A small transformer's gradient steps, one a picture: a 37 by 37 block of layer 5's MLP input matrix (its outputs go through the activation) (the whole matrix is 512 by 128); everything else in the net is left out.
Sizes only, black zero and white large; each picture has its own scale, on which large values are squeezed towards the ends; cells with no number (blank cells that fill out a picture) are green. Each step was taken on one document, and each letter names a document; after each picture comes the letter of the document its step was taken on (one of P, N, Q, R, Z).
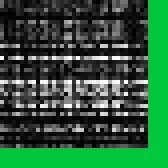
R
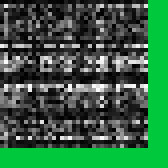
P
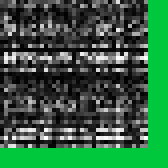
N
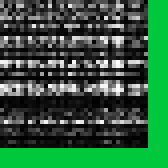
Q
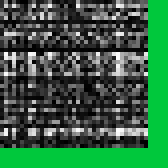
N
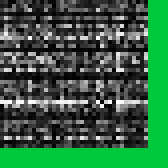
P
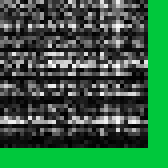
Q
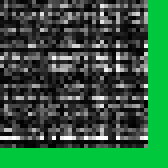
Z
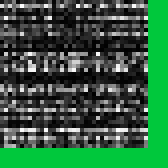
N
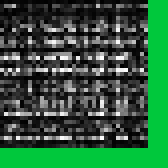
P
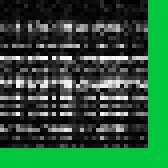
R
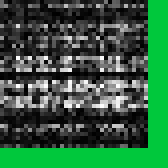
R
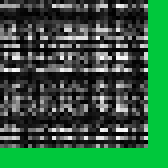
Z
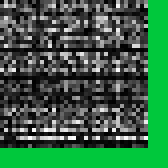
Z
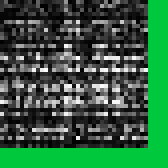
R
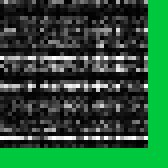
Z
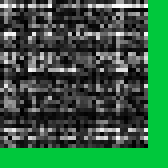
N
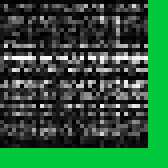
P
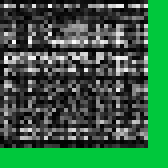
N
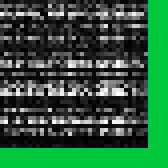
Q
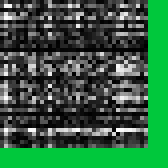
N
